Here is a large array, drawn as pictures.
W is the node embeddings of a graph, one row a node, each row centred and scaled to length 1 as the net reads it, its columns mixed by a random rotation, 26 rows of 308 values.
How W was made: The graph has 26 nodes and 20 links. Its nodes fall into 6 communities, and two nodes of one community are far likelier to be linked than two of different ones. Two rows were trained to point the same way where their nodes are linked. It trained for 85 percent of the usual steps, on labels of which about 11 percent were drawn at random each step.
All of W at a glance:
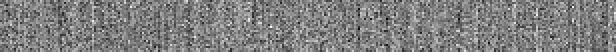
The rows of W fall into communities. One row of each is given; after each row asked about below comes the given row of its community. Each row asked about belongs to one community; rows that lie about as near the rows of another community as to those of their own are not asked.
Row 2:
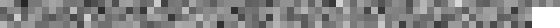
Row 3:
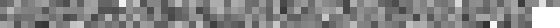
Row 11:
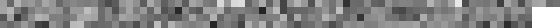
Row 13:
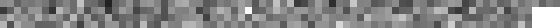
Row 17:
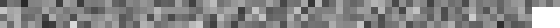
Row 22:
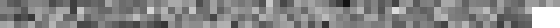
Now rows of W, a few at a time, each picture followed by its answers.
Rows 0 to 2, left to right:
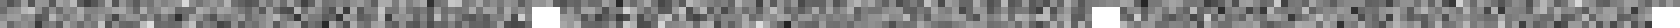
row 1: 3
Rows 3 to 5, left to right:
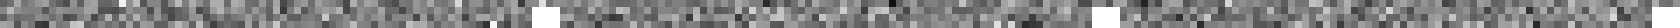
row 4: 13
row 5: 2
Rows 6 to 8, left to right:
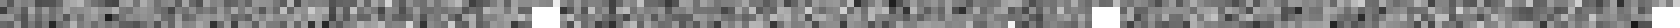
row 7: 13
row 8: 11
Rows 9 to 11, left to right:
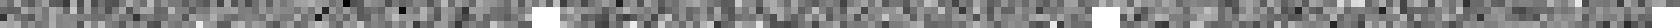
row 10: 3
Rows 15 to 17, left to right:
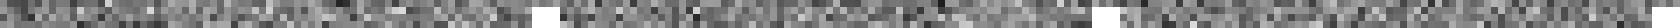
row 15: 22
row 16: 17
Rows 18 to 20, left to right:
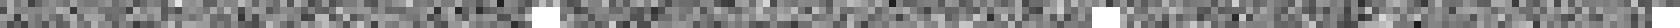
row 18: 11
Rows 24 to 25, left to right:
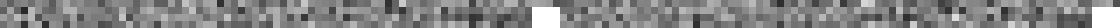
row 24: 17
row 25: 17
